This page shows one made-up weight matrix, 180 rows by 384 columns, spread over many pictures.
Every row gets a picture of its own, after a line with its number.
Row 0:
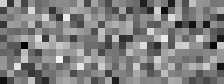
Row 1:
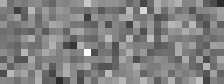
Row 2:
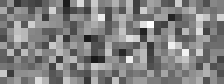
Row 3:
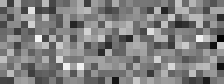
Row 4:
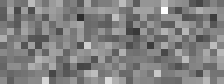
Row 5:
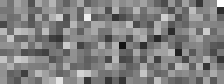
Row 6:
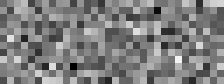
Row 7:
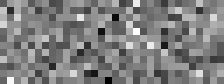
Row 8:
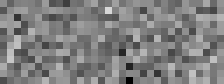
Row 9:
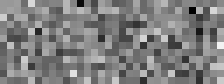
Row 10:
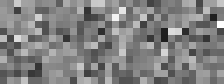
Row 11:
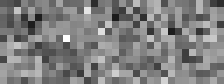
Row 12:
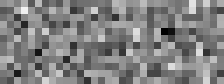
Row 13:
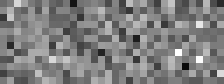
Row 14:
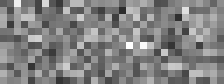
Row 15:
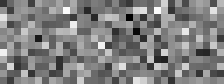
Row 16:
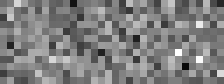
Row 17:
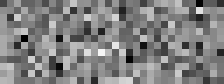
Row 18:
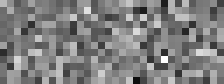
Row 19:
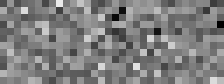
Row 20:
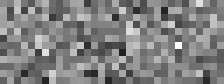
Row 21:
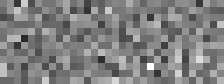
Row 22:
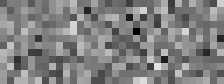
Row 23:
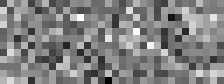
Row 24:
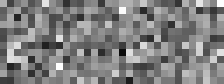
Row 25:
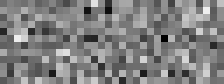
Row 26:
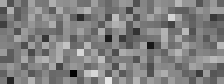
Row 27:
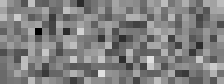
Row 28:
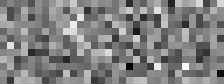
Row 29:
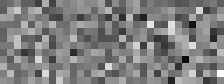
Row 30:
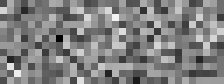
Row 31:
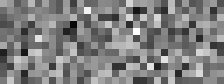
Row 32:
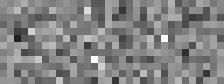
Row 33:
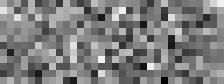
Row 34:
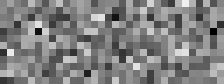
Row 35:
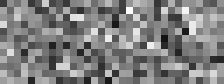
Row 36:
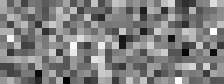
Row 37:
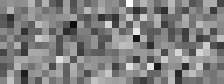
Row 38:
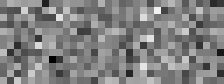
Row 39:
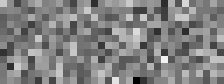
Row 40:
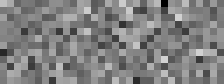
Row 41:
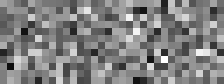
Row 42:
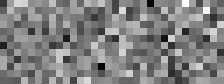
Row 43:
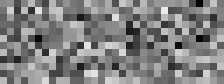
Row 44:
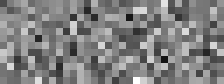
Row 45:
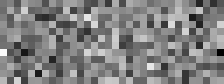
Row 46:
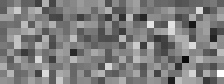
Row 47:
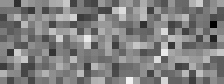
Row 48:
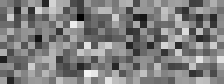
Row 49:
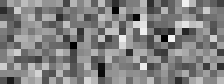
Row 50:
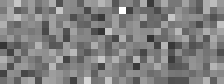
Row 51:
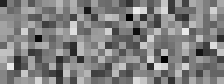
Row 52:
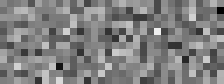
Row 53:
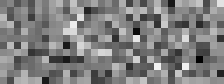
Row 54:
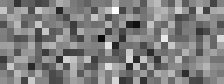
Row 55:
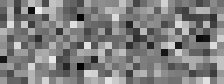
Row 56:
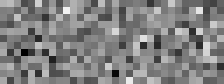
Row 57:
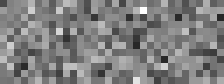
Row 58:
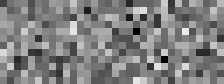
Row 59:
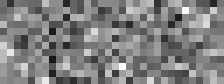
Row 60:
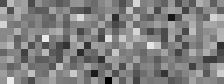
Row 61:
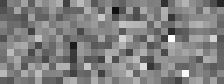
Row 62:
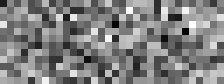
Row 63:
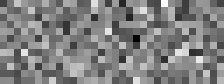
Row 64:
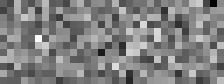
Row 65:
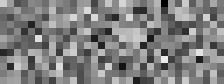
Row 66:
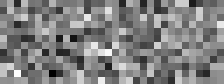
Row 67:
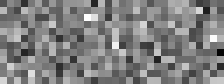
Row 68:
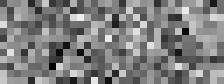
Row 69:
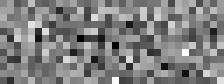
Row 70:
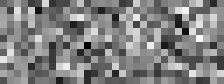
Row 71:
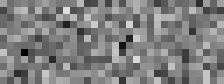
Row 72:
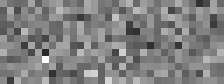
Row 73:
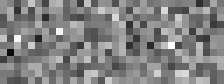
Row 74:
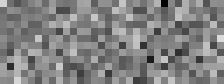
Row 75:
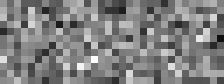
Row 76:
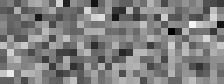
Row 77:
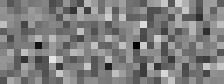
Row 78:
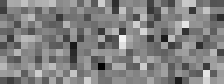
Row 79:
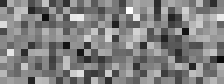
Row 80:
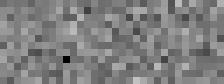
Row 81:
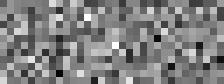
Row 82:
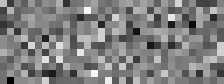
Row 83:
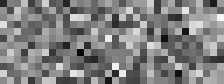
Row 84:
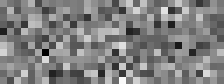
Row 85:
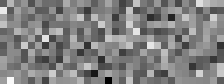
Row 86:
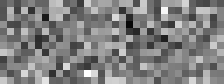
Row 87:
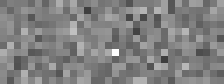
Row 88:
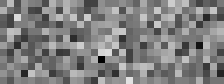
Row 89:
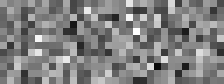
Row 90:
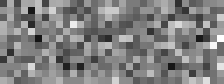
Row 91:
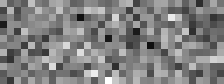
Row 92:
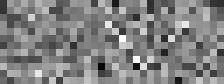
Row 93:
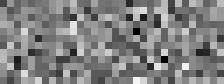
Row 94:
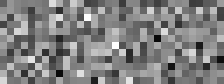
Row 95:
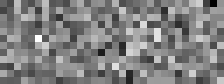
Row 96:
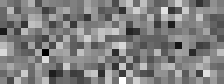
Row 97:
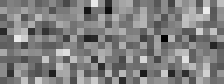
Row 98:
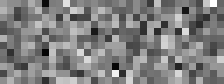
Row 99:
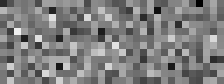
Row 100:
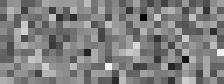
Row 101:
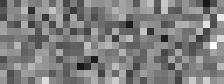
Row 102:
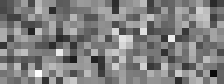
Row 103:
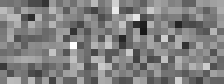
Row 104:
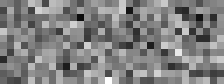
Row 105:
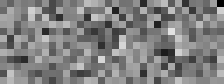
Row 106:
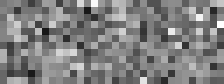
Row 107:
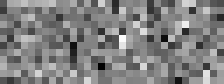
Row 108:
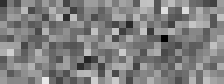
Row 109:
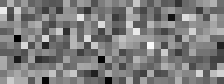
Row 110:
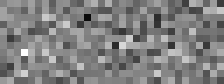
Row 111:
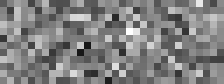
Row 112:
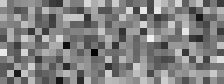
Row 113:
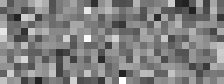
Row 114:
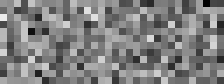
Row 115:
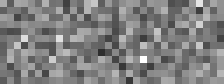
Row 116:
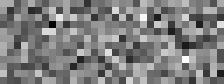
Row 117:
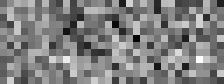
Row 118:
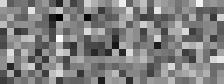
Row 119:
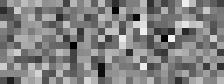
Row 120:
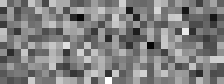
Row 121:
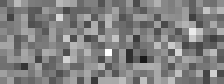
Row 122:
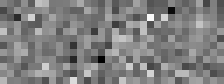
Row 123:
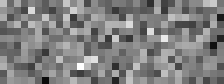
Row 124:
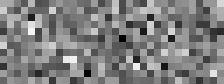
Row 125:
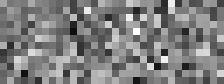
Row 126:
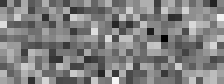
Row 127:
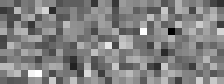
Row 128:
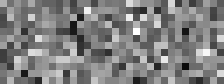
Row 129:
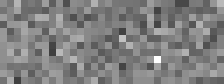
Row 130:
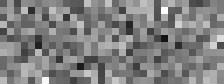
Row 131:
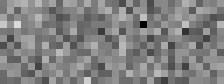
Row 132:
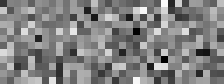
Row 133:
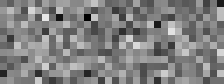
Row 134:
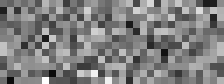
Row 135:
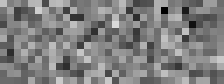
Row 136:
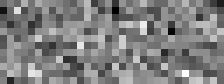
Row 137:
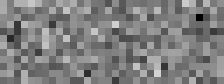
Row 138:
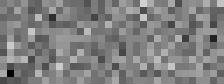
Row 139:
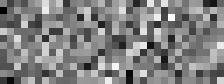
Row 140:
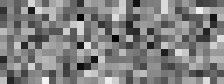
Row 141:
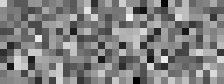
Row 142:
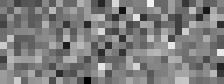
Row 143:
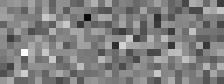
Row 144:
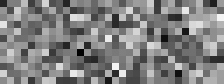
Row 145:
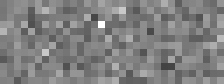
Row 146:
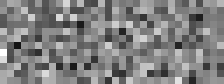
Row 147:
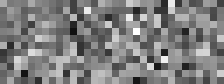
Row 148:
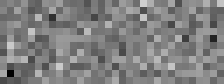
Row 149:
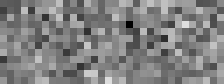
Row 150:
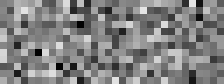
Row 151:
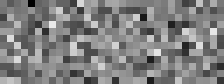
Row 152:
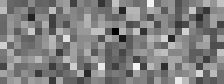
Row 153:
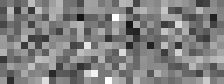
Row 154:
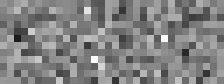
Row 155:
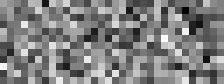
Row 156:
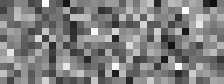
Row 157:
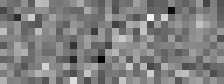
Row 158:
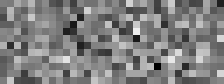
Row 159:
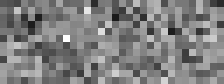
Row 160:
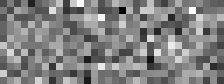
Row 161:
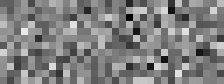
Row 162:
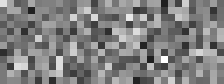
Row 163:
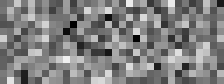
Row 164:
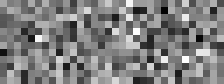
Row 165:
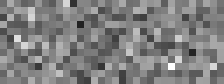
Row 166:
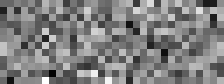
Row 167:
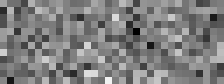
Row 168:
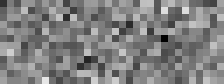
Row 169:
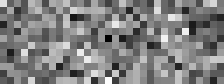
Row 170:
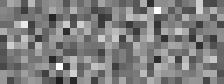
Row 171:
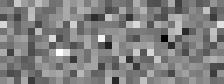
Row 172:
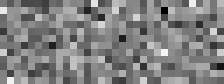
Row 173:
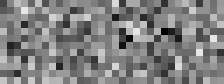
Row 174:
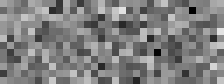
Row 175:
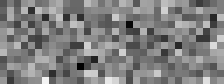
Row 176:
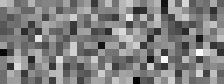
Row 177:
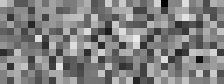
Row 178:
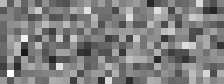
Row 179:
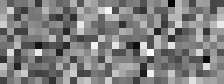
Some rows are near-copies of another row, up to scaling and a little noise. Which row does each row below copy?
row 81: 94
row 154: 32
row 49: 119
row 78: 107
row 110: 143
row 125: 147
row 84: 96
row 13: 16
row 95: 64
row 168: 108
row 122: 157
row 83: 144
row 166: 134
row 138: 148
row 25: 97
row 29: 46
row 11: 159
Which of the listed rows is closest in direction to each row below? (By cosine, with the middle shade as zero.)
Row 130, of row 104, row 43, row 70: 43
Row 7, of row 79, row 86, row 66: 79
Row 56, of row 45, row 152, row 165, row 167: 45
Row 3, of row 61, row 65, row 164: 61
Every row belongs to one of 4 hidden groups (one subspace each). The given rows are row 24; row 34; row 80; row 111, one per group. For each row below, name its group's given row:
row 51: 80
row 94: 24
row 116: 24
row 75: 111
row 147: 80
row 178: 24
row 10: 34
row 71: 24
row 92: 34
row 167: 111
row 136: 34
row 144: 111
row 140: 111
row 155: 111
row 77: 24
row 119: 34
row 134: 111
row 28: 80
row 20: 111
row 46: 24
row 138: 24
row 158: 80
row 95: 111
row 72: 111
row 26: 111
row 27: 34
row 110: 24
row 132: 80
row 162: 80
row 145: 111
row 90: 111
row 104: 111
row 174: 34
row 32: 34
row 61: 34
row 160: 34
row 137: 34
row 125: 80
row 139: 111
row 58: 80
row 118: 24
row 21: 24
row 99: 24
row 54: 34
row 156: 111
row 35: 111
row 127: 34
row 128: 80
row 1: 24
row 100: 24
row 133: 24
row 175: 111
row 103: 34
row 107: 34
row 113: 34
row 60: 111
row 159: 34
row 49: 34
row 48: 111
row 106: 34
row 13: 80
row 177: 80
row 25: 34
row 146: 24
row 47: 24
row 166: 111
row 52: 24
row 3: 111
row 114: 24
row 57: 80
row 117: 80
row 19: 34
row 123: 111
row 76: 34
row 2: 34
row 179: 24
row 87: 80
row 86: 111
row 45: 24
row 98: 111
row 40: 80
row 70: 111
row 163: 80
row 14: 111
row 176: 80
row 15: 80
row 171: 34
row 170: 24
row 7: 111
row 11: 34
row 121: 24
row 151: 34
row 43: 111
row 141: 80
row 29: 24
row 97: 34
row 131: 34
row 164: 80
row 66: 24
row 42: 34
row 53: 80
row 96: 111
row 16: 80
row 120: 111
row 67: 24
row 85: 111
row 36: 34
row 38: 24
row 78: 34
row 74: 80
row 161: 80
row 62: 111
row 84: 111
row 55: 111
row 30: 24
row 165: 24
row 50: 34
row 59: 111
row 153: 111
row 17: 24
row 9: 34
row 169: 111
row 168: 111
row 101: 111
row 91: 111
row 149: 111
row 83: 111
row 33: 34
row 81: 24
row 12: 24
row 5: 24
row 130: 111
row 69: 34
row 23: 111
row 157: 34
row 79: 111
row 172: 34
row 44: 80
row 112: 24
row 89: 80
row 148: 24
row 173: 24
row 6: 24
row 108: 111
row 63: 80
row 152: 34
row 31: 80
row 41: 80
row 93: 80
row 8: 24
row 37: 80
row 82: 111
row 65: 80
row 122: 34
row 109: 111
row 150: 24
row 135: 111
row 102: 34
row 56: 24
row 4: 111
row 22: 80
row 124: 34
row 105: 24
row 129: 24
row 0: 111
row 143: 24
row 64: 111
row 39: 80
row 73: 111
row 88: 24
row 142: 34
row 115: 24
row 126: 111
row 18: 80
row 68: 111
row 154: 34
